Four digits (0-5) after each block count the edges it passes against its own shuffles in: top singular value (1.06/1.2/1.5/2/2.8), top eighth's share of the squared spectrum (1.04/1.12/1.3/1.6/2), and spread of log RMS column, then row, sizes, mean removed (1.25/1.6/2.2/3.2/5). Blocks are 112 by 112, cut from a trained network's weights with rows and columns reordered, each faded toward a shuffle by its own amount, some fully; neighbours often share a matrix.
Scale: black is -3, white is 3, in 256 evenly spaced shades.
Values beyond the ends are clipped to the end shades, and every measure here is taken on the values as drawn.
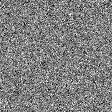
0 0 0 0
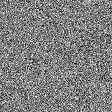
1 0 0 0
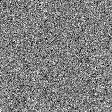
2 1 0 0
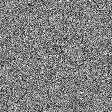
0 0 0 0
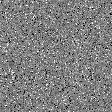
2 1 0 0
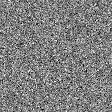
0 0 0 0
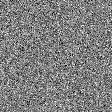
0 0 0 0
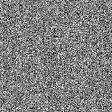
2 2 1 2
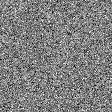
0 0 0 0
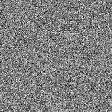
3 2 0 1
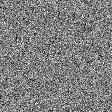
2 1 0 0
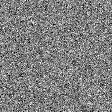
1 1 0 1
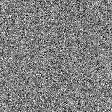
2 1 0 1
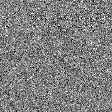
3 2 1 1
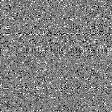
4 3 1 3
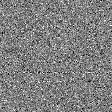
2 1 0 1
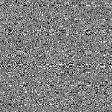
4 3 0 3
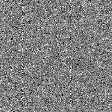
3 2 2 1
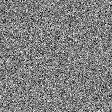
1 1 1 0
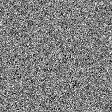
2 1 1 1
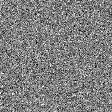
1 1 1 1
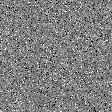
1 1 0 0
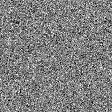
2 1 0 0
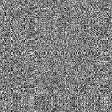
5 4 3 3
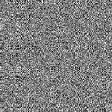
5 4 3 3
